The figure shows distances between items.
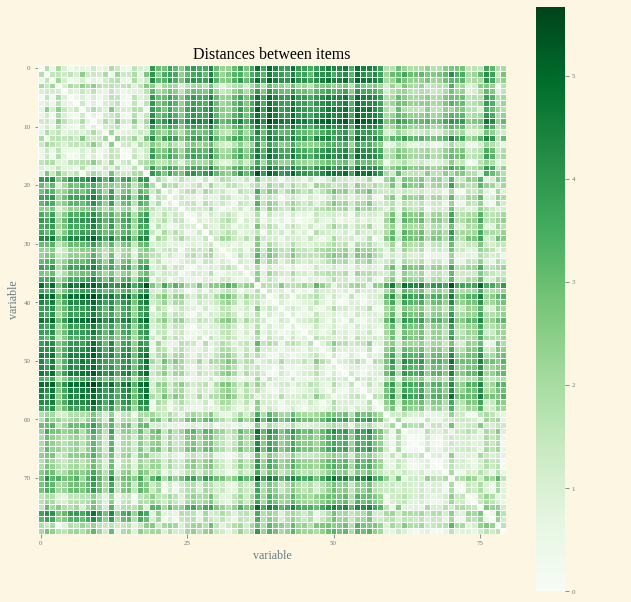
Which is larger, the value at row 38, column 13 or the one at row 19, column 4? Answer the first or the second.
the second
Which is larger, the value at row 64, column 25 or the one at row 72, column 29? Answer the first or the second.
the first
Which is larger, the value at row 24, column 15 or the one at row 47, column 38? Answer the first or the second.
the first
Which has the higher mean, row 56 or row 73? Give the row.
56
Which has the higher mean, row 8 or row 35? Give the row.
8
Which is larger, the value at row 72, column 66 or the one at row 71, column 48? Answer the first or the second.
the second
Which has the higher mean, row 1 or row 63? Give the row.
1
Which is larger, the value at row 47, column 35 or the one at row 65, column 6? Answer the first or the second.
the second
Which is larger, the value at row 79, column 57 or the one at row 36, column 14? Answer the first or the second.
the second
